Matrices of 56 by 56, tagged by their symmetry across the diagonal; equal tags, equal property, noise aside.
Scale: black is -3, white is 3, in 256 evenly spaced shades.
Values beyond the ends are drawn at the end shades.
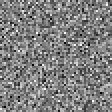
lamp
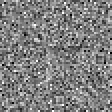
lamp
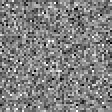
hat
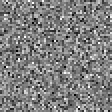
hat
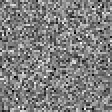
hat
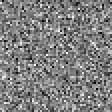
lamp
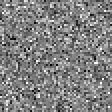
hat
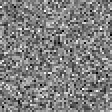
hat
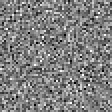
lamp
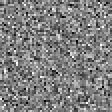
lamp
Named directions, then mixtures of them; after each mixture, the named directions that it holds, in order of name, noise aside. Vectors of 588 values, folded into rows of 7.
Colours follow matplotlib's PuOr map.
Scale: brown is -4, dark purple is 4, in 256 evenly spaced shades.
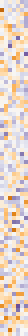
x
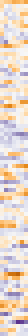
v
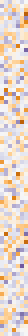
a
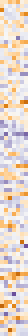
v, x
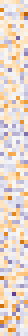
a, v, x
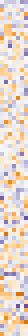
a, v, x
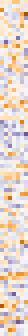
a, v, x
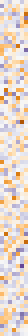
a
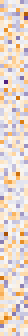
a, x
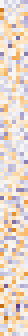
x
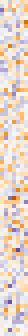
a, x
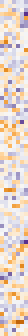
a, v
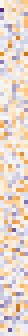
x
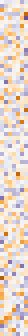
a, x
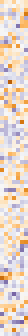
a, v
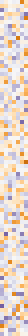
a, x
